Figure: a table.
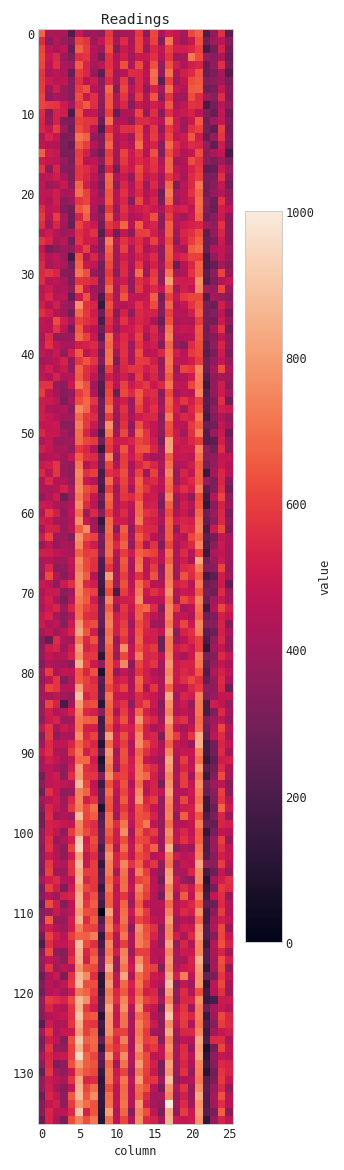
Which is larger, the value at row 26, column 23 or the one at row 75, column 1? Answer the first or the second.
the second
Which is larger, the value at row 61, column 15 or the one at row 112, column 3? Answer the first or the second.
the first
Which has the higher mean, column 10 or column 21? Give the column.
21
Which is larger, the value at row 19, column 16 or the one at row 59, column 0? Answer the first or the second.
the second
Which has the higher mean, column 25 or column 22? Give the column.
25
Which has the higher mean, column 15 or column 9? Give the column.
9
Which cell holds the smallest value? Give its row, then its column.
110, 8
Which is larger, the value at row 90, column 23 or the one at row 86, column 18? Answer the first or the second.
the second
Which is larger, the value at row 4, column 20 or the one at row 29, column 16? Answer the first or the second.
the first
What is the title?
Readings
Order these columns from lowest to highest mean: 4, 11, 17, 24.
4, 24, 11, 17
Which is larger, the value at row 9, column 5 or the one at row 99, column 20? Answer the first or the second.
the first
